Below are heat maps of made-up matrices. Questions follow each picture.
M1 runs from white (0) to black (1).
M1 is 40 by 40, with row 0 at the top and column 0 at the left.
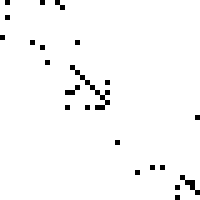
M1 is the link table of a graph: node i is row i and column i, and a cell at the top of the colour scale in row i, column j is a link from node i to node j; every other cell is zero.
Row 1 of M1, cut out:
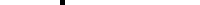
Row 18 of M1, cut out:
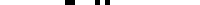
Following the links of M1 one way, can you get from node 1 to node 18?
yes
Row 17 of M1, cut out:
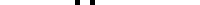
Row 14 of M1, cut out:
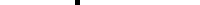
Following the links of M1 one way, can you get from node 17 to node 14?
yes
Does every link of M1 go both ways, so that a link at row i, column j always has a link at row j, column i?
no
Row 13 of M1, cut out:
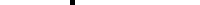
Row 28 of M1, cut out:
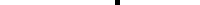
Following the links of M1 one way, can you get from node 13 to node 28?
no
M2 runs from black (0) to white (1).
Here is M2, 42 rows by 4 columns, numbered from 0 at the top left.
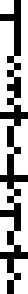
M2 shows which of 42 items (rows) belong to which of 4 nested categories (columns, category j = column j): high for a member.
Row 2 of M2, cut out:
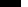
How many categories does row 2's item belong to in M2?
1
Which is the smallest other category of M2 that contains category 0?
3
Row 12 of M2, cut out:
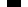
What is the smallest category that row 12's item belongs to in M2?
0
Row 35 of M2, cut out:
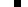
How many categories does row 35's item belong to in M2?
3
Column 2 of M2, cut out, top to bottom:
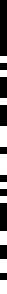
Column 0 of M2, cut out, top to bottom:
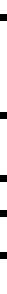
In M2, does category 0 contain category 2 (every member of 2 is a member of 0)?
yes
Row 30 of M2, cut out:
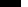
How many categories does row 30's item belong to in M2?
1
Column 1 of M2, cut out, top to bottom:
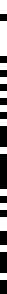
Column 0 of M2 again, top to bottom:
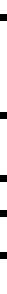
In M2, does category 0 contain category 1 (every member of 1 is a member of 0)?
yes
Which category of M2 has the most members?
3
